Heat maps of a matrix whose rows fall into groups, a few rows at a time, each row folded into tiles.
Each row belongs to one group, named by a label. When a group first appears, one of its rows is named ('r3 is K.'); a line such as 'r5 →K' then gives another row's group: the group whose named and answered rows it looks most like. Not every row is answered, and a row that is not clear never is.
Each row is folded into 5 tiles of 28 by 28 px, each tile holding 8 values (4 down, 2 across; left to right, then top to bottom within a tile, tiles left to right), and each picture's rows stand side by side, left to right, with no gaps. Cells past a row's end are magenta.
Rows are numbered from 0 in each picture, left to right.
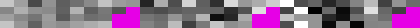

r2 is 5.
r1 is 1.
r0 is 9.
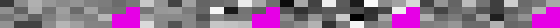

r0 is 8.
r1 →9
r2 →1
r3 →1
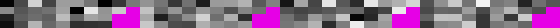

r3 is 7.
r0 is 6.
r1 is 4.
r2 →1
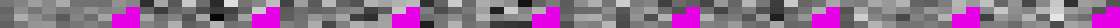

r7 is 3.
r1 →1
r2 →1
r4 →7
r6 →7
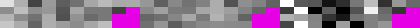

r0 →9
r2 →5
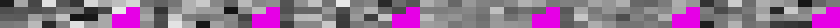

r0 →1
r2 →7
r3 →9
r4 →7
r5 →6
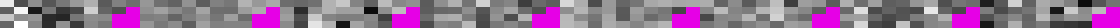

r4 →9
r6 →5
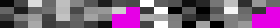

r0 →6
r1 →5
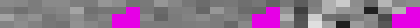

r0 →9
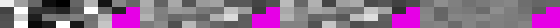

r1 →3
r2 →3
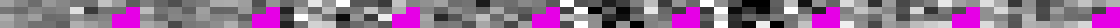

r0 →9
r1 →4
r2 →7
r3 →4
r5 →5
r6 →9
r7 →9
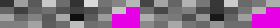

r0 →1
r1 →1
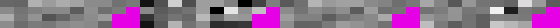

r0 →8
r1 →6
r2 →8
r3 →9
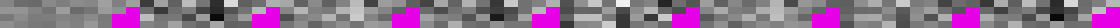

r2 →3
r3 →1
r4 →7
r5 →3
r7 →1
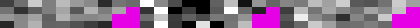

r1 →5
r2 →7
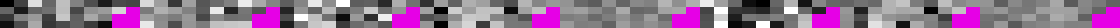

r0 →6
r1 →9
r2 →7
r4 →4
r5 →5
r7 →3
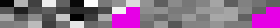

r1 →3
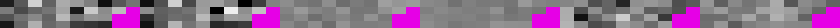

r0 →6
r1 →6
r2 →4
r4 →4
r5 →3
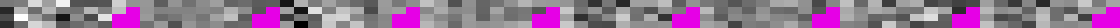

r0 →7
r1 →3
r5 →4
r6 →3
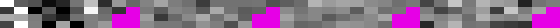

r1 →4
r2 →8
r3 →6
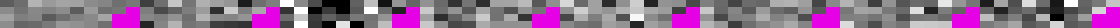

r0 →8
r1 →6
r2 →5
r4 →3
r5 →4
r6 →9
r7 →1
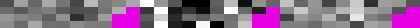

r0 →1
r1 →5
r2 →3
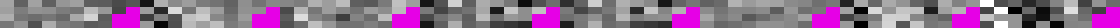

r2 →7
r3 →6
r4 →6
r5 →8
